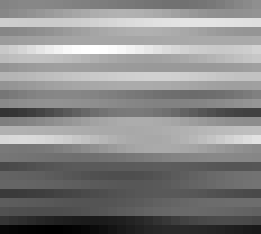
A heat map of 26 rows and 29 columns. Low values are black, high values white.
The bottom middle is the smoothest part. The grain runs across in streaks. The field climbs toward the top. On average the colour sits 50% of the way up the scale.
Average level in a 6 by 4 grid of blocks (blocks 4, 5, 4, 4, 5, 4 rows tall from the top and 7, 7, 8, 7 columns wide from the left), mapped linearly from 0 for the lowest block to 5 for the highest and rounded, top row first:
4444
5555
3333
4444
1122
0011
